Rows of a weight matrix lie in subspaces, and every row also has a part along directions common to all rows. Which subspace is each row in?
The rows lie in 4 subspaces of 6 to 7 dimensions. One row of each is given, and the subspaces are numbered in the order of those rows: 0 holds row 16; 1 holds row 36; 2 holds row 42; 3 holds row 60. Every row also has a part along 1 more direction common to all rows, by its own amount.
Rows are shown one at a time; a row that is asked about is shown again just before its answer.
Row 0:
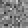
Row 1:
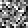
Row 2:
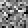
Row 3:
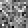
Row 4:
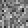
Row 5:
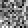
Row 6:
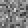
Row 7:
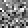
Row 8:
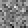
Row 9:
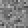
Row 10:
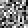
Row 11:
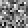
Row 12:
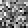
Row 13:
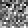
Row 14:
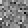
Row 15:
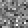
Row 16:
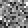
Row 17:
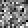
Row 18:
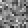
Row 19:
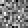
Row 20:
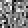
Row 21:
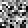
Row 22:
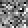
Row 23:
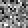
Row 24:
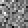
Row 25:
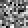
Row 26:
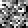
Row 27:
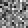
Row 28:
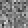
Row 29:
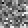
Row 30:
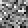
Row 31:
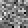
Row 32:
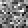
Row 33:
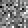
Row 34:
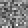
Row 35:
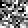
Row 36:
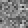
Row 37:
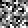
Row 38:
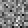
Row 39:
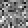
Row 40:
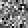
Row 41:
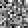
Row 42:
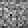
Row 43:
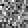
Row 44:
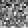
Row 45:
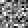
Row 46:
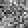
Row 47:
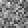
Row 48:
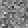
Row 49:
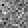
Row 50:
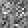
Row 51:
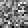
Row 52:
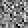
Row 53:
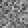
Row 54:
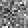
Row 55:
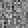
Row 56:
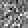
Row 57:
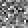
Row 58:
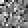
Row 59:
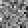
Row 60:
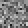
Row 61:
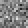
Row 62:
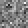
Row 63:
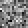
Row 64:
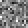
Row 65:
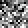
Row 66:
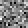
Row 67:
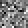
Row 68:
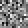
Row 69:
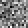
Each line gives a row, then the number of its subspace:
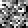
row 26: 3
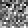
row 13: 0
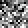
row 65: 3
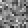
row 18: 2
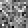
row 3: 3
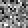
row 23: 1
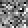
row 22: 3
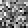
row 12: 0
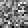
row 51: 2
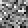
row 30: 0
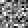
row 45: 1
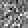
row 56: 1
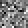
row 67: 2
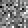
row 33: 2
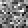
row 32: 3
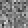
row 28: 3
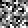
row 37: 3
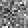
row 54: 2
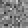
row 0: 1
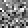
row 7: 3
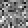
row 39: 3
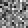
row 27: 2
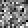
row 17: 3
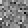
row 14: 0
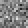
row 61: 1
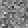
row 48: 2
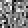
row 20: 3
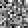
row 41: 0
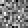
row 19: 1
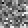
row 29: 2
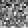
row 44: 0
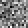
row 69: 2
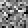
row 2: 2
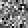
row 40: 1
